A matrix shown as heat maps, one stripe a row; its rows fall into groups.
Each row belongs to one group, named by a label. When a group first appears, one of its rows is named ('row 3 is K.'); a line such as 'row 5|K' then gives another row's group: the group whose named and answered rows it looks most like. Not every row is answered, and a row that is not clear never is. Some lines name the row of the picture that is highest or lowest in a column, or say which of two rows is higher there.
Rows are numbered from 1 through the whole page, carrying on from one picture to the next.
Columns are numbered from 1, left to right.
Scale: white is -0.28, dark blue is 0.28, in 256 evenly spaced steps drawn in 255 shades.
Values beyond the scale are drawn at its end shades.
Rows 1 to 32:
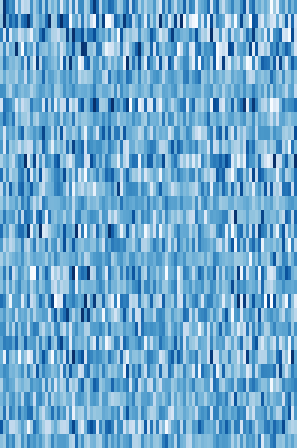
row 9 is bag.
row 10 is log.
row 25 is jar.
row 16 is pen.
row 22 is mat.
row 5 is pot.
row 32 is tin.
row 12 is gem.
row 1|bag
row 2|jar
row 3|mat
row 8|bag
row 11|mat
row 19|gem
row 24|gem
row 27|pot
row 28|bag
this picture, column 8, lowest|4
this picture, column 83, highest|26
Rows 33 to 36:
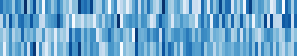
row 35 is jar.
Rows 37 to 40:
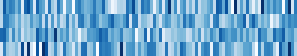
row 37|pen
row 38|bag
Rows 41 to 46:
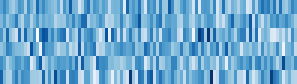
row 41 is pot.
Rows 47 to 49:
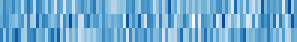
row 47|pen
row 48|pot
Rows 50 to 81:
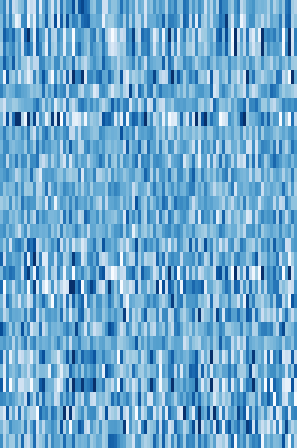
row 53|pen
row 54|bag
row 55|mat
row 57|bag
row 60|pot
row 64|jar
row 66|tin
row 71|mat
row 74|gem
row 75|mat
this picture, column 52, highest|55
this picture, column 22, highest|79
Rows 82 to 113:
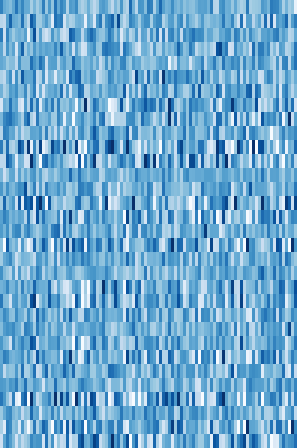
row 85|log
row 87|jar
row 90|pen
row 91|bag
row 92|log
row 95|gem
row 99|mat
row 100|tin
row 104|pot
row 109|gem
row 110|tin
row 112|mat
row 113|bag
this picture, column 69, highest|98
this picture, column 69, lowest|96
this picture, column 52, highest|93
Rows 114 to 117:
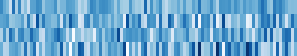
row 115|pot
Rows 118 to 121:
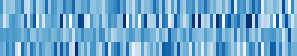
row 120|pen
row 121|tin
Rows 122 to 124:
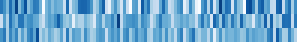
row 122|gem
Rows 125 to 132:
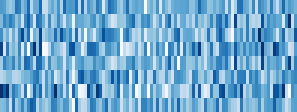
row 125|log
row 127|log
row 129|pen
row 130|bag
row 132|tin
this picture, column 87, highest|127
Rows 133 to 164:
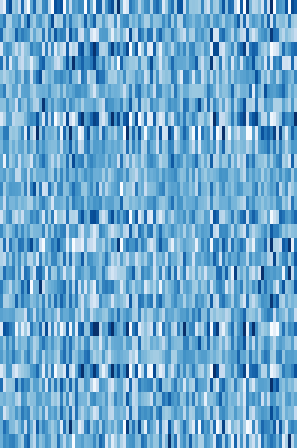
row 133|mat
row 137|mat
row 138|log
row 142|pot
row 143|pot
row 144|mat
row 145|tin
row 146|jar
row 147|mat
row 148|bag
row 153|log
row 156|bag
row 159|bag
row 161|tin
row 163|pot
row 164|pen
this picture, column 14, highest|153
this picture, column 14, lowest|150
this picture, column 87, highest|153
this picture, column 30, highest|142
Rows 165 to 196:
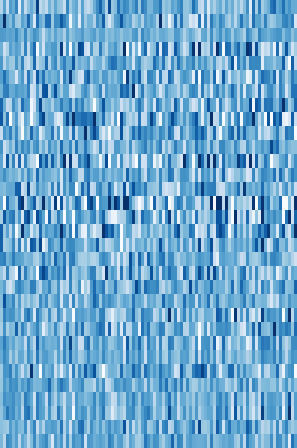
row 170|pot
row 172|log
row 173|mat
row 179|log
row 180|pen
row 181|log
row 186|bag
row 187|pen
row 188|gem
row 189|pot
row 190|pot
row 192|jar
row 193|pen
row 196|mat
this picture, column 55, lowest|180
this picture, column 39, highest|179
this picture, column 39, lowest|180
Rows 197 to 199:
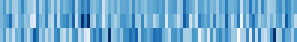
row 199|gem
